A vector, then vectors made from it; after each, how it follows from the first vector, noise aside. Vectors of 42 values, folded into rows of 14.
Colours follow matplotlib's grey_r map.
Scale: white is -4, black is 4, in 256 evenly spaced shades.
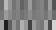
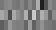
wrapped around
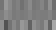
shrunk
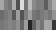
wrapped around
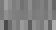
shrunk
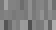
shrunk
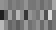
wrapped around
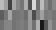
wrapped around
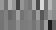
wrapped around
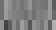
shrunk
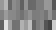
sign-scrambled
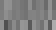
shrunk
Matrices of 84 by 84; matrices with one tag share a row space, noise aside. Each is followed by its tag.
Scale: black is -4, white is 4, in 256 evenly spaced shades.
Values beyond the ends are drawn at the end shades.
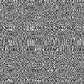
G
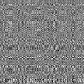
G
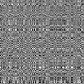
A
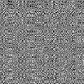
G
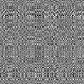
G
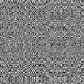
A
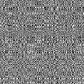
G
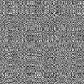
G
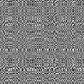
G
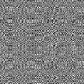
G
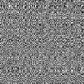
A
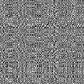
G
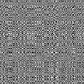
G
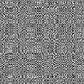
G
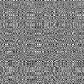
G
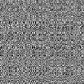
A
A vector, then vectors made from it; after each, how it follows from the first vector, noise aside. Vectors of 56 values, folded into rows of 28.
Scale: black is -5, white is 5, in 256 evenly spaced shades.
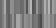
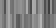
negated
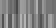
wrapped around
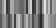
scaled up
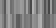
negated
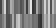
scaled up
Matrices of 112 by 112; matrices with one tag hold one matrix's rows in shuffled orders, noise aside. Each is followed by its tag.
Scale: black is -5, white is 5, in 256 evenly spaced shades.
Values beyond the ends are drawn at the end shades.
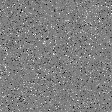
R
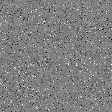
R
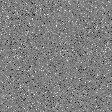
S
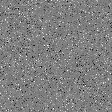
S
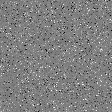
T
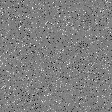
S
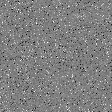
S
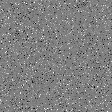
S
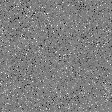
S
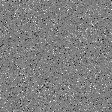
R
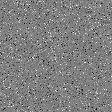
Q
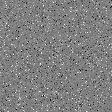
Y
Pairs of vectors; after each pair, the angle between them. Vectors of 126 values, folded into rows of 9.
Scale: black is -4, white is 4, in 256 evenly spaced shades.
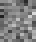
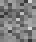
partly aligned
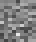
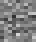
partly aligned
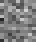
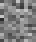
nearly parallel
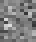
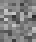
partly aligned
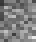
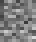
nearly parallel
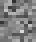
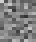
partly aligned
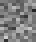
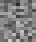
partly aligned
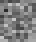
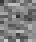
partly aligned
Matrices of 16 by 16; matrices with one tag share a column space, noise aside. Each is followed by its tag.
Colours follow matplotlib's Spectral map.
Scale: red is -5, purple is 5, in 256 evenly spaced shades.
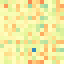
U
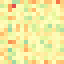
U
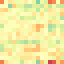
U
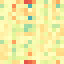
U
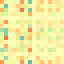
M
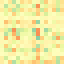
M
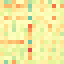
U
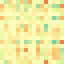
U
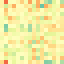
U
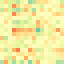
M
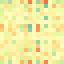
U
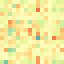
M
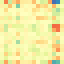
U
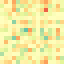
M
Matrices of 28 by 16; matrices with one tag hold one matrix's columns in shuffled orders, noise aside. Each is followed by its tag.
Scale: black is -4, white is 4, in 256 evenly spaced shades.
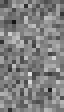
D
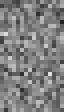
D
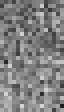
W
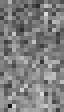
W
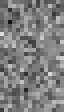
D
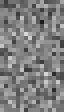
D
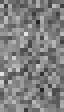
D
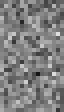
D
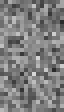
D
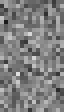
D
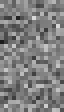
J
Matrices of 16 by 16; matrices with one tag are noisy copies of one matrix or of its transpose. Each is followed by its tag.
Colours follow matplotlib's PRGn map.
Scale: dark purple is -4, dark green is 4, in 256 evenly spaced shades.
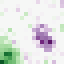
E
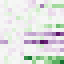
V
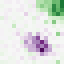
E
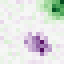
E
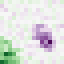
E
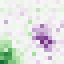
E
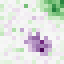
E
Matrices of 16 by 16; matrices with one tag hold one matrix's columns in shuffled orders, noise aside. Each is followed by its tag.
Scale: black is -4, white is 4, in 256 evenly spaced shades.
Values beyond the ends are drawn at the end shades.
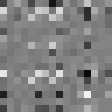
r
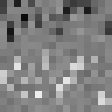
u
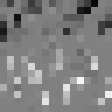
u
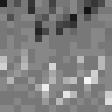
u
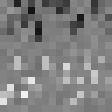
u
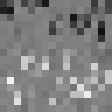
u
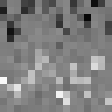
u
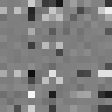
r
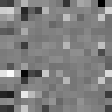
r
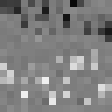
u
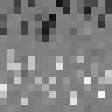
u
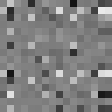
r
